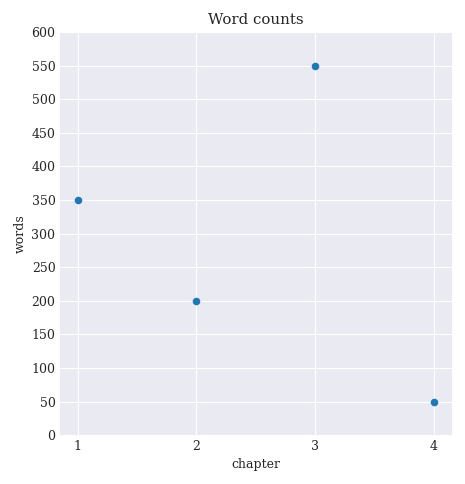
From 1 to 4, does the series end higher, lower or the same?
lower
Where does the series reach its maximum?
3
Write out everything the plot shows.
Title: Word counts
x-axis: chapter, ticks 1 2 3 4
y-axis: words, ticks 0 50 100 150 200 250 300 350 400 450 500 550 600
Values:
350 200 550 50
